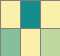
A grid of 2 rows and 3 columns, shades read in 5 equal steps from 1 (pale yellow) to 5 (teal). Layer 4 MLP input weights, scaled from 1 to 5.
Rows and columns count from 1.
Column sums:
4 6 3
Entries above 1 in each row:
1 2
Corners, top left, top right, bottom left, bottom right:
1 1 3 2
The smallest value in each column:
1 1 1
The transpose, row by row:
1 3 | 5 1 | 1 2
